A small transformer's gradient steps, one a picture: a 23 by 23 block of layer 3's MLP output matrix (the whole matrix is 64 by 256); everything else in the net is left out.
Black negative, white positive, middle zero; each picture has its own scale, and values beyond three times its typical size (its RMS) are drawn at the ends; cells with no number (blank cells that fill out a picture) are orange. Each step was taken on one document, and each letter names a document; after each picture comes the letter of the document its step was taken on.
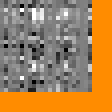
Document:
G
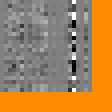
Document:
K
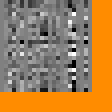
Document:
K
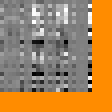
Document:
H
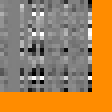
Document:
H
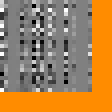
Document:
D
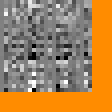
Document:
G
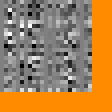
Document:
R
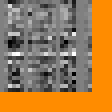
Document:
K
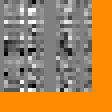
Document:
G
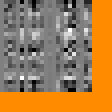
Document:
R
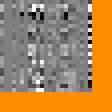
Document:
H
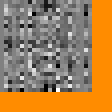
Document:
G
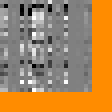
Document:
D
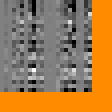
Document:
R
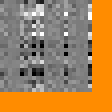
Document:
H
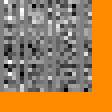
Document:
R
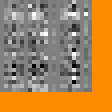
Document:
K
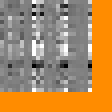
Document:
H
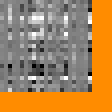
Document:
H
